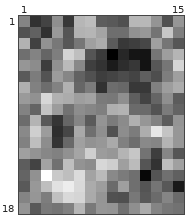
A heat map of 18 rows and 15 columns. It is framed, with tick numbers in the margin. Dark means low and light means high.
Average level on the scale: 50%. Mirror symmetry: none. Ninth with the lowest average: top middle.
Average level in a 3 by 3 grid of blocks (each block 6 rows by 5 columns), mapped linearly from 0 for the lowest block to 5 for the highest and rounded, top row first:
1 0 1
3 3 2
4 5 1
